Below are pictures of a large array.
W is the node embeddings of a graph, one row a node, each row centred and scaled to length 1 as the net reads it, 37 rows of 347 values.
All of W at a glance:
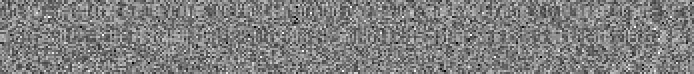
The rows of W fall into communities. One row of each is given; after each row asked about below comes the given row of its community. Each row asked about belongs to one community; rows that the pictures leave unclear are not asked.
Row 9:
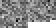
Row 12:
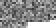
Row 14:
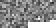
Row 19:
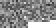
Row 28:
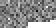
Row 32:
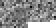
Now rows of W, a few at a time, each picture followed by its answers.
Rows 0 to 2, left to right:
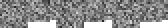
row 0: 9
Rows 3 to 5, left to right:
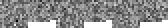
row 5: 28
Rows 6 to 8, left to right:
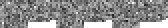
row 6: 32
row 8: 12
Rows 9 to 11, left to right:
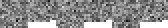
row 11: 32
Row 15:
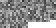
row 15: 19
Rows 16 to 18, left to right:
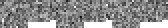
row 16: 32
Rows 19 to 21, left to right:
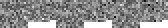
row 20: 19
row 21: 32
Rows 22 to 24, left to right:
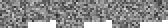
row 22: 9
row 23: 19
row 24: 9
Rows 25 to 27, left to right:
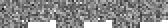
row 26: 19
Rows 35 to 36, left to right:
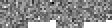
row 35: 14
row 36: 12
